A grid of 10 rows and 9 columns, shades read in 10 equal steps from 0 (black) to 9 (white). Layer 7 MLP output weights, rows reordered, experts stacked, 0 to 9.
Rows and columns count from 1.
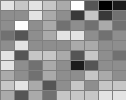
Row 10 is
6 3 6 4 7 7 7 8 8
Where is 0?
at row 1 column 8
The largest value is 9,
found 2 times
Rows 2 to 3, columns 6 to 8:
2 7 2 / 5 4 6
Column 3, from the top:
8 8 5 5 5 7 4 4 6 6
